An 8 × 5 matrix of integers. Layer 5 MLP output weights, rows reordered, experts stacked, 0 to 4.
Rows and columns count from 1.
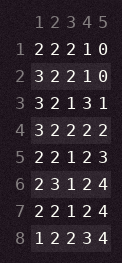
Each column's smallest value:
1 2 1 1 0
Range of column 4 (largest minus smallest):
2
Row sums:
7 8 10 11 10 12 11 12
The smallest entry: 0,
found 2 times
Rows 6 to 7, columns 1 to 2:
2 3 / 2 2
